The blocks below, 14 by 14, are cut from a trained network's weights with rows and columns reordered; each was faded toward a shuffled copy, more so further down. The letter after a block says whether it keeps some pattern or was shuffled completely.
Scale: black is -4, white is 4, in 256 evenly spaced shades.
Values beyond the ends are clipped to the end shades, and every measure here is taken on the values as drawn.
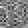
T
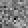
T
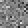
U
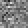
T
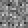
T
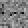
T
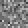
T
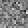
U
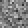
U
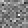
U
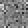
T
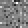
U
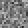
U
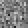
U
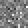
U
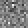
T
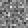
U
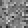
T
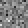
U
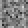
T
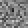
T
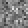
U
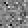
U
